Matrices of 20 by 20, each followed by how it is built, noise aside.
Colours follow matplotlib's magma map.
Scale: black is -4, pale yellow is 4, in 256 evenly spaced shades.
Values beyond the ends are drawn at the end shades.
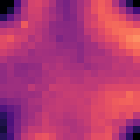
smooth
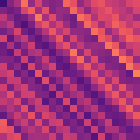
Toeplitz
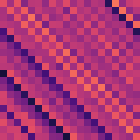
Toeplitz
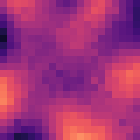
smooth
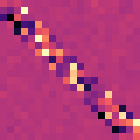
banded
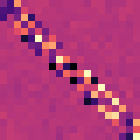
banded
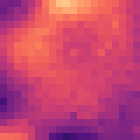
smooth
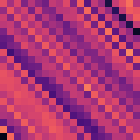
Toeplitz
